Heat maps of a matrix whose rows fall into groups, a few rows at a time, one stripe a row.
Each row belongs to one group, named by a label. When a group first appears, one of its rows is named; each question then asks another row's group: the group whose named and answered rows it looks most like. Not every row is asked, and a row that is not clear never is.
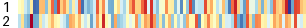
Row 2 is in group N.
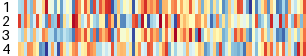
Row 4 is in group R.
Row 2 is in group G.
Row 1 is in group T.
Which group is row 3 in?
T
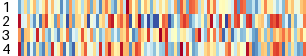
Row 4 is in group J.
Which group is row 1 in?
T
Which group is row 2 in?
J
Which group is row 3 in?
R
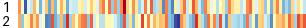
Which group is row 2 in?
R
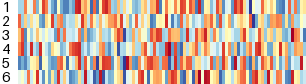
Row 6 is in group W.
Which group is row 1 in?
T
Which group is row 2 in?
J
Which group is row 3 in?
W
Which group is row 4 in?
N
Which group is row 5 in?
T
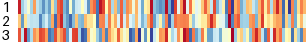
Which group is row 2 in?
J
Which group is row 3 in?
G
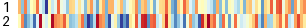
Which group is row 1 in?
G
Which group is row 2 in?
N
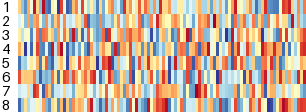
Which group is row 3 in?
G
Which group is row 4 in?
J
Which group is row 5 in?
T
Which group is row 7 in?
W
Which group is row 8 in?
R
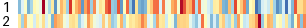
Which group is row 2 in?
G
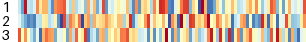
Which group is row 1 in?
G
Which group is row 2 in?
T
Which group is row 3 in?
J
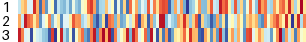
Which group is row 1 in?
R
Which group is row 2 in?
G
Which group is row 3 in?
J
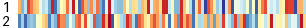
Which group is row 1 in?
R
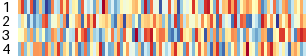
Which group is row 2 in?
T
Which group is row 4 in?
W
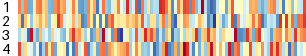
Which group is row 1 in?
G
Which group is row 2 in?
G
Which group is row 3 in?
N
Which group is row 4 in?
J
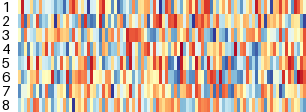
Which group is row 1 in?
N
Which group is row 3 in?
G
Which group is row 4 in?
T
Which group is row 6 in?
R
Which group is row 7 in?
T
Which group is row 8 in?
W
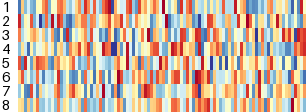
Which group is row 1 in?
T
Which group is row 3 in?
R
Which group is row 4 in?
T
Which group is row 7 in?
N
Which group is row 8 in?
W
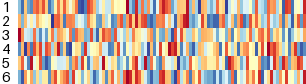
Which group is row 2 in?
G
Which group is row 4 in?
W
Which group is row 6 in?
G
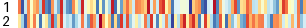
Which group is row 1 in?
R
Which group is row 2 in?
J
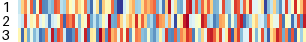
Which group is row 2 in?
G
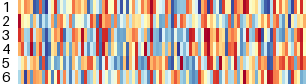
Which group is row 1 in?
N
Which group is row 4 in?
N
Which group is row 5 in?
R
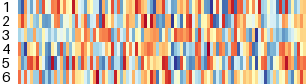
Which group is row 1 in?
G
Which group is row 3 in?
T
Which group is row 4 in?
R
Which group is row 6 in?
N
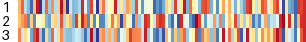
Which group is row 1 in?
J
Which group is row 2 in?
R
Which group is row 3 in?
J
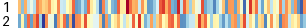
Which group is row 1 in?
G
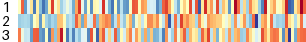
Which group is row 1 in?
N
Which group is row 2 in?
T
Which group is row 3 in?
J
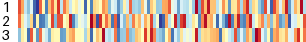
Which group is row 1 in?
N
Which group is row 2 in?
J
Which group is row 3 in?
N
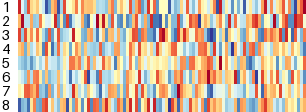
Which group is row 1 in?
R
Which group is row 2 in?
N
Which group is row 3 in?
G
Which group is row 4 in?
W
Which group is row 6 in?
W
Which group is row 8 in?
T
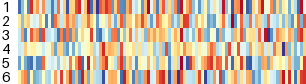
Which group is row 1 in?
T
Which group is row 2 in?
G
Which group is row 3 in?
R
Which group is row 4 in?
J
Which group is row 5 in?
T
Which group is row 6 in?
R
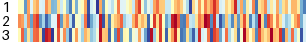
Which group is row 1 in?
W
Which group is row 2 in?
W
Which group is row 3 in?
W
